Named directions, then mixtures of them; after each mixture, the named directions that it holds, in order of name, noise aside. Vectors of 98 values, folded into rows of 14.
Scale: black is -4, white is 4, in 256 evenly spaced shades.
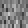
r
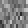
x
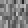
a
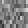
x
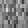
a, r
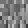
a, r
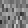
r, x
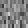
a, r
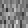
r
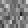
a, x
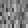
r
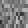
r, x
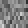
x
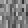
a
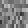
r, x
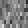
r, x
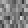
a, x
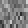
x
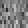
r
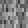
a, r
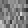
x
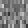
a, r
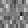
a, x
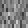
r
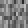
a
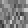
x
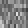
a, x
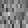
r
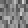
a, x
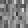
a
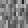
a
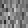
r
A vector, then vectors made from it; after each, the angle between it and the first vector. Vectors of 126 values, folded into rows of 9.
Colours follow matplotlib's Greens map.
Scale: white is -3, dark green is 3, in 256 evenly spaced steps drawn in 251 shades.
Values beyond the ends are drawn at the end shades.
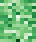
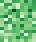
orthogonal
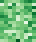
nearly parallel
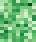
orthogonal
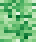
nearly opposite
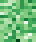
partly aligned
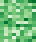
partly aligned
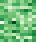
orthogonal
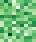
orthogonal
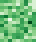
orthogonal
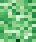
nearly parallel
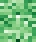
nearly parallel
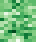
partly opposed
